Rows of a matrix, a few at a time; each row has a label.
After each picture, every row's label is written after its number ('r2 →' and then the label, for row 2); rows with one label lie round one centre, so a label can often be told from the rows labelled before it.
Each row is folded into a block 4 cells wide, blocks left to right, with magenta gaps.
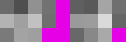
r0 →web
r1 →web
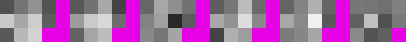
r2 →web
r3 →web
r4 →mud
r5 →web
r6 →web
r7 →mud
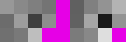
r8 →mud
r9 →mud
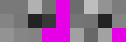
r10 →mud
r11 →mud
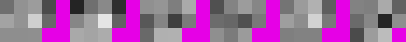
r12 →web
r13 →web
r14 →mud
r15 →mud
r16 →web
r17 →mud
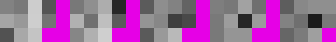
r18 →web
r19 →web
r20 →mud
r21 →mud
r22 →mud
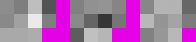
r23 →web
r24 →mud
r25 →web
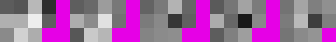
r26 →web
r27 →web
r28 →mud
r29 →mud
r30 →mud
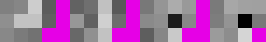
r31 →web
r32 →web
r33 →mud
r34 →mud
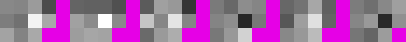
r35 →web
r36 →web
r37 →web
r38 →mud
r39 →web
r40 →mud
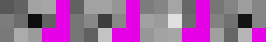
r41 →mud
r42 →mud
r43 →web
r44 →mud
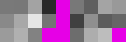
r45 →web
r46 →mud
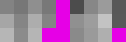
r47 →web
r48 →web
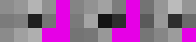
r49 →mud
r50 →mud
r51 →mud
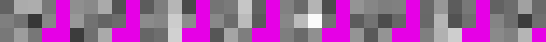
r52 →mud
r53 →mud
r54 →web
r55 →web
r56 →web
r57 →mud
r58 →mud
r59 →mud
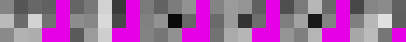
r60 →web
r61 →web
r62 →mud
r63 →mud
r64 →mud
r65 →web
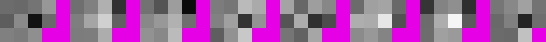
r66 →mud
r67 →web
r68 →web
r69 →mud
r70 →mud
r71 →web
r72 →web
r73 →mud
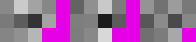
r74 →mud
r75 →mud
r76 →mud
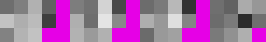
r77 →web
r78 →web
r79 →web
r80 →mud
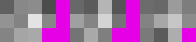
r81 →web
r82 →web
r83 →web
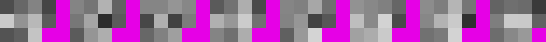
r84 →web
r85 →mud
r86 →mud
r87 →web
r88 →mud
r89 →web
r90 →web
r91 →web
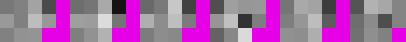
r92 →web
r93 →web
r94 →web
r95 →mud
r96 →web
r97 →mud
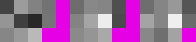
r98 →mud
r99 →web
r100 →web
